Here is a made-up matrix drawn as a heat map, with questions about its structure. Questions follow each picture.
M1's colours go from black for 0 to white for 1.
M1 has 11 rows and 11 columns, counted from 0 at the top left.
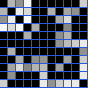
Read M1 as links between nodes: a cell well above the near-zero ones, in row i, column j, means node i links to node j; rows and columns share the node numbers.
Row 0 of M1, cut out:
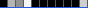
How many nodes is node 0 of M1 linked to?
4
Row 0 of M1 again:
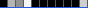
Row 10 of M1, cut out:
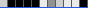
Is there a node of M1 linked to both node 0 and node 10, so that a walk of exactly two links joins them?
no
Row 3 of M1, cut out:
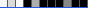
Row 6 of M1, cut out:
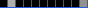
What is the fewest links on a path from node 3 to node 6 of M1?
2
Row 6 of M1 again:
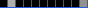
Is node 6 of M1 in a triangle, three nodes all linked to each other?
no
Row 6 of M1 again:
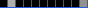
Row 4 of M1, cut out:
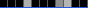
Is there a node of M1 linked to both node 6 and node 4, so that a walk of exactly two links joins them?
no
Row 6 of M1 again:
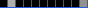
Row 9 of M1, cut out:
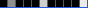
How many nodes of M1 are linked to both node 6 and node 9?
2
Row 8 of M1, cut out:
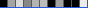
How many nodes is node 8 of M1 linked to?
7
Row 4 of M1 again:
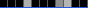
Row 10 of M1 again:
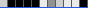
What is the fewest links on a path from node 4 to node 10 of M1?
2
